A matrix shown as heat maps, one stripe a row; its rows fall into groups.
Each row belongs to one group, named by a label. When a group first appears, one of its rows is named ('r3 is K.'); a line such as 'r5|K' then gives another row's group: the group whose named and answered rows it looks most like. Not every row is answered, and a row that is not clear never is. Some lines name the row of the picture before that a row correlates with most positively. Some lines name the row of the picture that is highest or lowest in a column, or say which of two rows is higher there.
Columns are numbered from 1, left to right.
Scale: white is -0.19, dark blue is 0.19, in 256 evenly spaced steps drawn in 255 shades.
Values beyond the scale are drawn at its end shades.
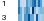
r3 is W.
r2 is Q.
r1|Q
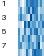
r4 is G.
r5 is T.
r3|T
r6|W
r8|Q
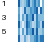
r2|T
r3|Q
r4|W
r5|Q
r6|T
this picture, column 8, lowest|4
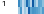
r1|Q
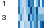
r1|W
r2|T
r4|T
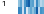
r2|T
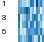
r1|T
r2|W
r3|Q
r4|Q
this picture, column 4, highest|2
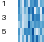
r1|T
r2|W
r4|G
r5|Q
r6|Q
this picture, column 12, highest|5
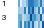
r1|Q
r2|G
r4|G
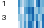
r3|G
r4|G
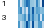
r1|W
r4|Q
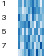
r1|G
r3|Q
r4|W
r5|T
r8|G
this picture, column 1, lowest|8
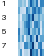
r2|Q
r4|W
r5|W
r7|Q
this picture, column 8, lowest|4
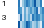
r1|Q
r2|T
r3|G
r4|W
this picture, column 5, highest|4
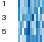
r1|W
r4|W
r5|W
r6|Q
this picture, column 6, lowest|3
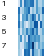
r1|G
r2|W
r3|Q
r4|T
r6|G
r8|G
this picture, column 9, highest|4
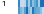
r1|T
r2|Q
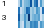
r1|T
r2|W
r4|T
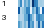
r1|G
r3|W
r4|W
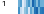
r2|T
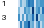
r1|G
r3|Q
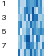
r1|Q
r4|T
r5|Q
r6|W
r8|T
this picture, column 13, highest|7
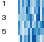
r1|W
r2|W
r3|W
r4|T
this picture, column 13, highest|4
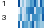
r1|T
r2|G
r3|G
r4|Q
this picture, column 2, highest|3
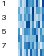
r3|G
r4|W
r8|T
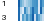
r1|T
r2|T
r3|Q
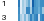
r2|Q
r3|T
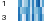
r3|Q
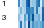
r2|G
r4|G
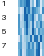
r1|W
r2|G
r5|Q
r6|T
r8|W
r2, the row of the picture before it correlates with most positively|3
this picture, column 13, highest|2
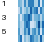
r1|G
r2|T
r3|W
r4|W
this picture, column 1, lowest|2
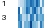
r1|G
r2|Q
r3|T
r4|T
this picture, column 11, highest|1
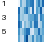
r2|Q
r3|T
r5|W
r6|Q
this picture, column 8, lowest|5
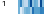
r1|T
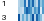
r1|G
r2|W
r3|Q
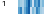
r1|W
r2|W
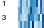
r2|T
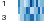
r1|T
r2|W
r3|G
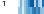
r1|G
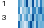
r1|Q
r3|G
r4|T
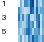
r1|G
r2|T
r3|W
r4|W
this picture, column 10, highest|2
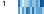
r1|T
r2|Q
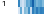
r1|Q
